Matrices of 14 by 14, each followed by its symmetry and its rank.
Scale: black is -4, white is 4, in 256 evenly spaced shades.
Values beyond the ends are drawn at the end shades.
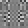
neither, rank two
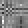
neither, rank two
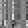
neither, rank two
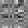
neither, rank two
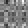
neither, rank two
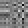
neither, rank two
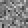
neither, full rank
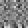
neither, rank three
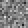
neither, full rank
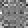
neither, rank three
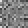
neither, rank three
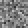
neither, full rank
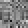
neither, rank three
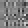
neither, rank three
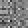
neither, rank three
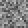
neither, full rank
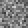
neither, full rank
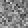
neither, full rank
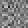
neither, rank three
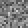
neither, full rank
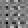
neither, rank two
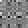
neither, rank two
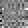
neither, rank three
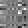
neither, rank two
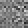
neither, rank three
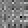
neither, rank three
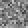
neither, full rank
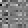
neither, rank two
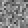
neither, full rank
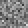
neither, full rank
